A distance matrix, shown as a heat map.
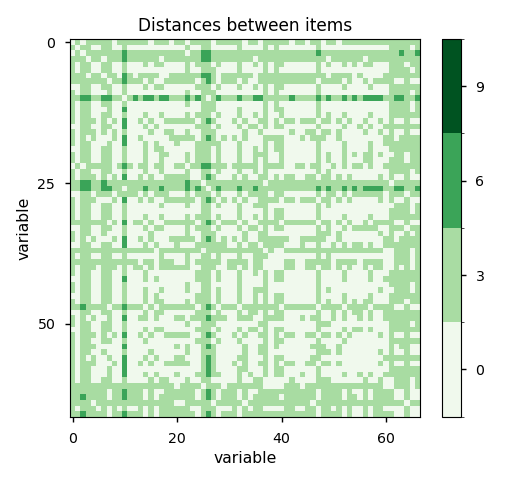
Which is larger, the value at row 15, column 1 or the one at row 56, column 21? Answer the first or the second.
the second
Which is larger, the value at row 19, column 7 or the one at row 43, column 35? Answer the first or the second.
the first
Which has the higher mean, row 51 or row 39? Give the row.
39
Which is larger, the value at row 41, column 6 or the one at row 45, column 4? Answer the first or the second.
the first
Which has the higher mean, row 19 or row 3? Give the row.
3
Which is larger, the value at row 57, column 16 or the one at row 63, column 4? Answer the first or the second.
the second
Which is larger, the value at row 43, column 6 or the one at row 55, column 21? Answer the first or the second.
the first
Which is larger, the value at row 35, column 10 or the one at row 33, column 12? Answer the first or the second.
the first
